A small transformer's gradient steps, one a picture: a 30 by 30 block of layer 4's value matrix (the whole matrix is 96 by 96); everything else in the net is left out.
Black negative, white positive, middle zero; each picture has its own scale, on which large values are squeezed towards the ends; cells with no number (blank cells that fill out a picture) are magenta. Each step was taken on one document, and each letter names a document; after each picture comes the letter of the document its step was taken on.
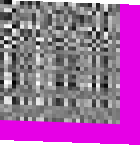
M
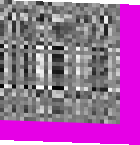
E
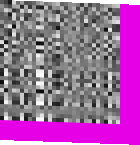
M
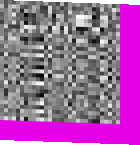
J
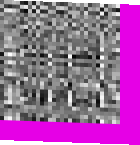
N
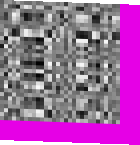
J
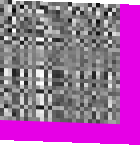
M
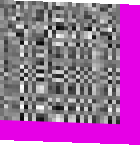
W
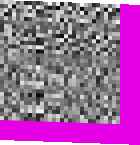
M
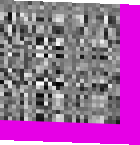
E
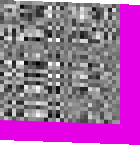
J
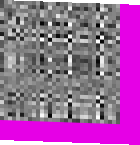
N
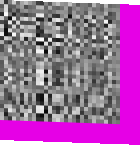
E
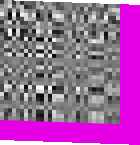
E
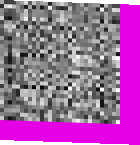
N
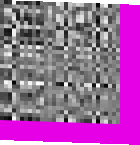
M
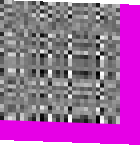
N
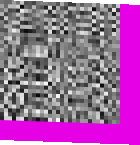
J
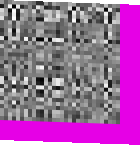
E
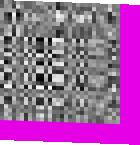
W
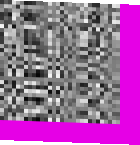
J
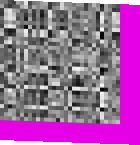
N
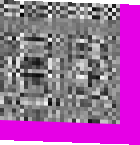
J
